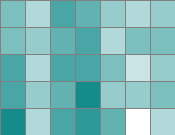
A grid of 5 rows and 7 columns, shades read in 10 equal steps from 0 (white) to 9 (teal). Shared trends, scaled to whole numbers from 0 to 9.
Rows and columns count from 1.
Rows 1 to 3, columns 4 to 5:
6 4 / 7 3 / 7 5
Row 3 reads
7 3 7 7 5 2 4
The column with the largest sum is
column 4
